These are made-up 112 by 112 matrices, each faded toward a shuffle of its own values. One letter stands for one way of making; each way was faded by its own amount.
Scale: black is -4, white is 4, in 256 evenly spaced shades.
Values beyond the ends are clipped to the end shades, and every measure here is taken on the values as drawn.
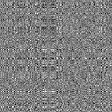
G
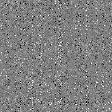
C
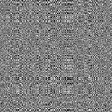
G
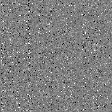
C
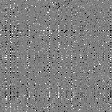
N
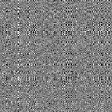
G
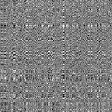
G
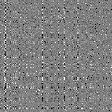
N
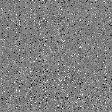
C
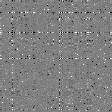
N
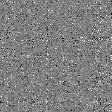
C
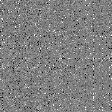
C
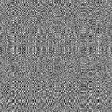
G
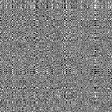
G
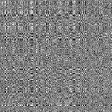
G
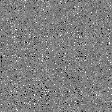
C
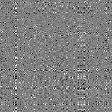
N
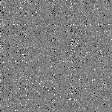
C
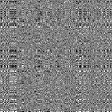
G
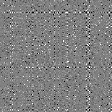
N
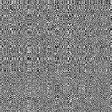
G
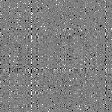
N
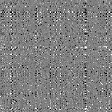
N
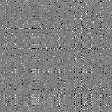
N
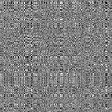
G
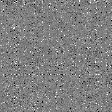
C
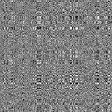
G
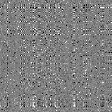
N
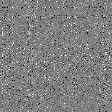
C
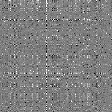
N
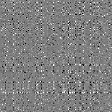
N
